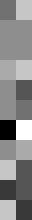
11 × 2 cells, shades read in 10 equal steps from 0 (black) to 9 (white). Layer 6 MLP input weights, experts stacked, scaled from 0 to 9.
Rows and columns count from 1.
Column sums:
51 54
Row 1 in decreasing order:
7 4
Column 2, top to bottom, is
7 5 5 7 3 4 9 6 3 3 2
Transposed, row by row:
4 5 5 6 5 5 0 5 7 2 7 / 7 5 5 7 3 4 9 6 3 3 2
